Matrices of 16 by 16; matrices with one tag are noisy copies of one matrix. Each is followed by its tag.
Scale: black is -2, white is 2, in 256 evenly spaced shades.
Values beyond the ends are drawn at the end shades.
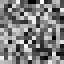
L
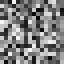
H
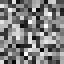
H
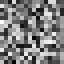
H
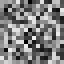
L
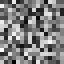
H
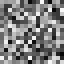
L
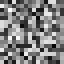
H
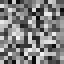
H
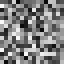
H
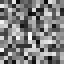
H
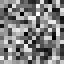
L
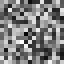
L
